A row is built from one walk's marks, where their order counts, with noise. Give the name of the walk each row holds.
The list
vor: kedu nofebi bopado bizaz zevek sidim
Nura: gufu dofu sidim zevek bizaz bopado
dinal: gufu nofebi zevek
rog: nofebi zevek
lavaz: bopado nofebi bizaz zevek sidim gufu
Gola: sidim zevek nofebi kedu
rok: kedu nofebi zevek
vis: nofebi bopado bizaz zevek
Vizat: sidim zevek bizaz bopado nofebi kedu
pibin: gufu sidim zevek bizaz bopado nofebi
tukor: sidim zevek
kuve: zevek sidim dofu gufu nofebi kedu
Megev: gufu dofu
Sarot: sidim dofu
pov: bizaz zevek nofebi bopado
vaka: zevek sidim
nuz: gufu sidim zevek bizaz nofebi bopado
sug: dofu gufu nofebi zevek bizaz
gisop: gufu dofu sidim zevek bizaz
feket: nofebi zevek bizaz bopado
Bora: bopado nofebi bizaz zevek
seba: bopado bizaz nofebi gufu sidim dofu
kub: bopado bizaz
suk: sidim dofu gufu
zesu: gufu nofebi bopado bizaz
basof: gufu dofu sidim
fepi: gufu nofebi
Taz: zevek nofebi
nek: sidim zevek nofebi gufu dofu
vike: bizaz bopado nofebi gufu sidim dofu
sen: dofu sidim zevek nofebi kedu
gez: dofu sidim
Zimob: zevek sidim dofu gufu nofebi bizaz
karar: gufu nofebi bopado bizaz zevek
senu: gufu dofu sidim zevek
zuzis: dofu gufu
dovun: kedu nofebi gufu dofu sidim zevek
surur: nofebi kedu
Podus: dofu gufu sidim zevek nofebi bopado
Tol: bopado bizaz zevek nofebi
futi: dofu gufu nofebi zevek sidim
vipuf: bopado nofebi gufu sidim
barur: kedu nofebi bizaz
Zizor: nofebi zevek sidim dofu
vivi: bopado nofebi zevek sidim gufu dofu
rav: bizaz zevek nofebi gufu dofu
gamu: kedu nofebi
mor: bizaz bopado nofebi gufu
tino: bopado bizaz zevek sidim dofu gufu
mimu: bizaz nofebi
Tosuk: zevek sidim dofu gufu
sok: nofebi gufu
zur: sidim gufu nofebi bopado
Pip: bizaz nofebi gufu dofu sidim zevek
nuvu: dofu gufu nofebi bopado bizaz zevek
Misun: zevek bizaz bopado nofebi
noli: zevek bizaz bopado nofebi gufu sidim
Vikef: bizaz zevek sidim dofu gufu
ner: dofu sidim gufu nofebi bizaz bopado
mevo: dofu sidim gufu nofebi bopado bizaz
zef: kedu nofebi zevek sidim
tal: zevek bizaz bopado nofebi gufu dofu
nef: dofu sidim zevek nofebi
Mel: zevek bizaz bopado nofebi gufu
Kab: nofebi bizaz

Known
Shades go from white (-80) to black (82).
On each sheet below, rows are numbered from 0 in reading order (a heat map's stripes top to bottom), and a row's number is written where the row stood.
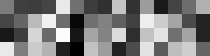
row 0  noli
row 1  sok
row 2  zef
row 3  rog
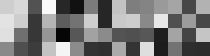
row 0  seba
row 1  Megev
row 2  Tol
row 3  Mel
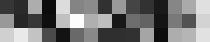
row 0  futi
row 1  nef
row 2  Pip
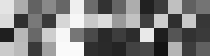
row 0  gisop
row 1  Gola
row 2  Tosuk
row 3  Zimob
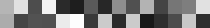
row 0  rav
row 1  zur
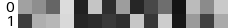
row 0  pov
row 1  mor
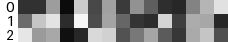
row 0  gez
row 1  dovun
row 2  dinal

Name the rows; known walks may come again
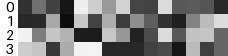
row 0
gamu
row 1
gez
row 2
rog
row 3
Zimob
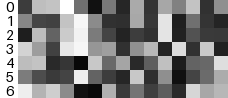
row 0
tino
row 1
Mel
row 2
Tosuk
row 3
nek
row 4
mimu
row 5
noli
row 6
Bora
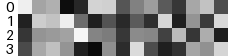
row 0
dinal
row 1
Vikef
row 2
suk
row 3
vipuf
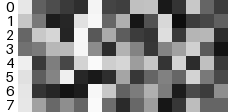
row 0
zesu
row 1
Taz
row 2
dovun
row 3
barur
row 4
Gola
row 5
Kab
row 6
pibin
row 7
gisop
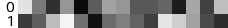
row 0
Tol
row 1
sok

